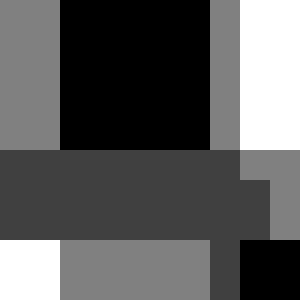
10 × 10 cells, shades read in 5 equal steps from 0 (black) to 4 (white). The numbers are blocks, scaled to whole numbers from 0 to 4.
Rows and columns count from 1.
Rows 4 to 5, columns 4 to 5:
0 0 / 0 0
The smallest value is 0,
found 29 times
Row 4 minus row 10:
-2 -2 -2 -2 -2 -2 -2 1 4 4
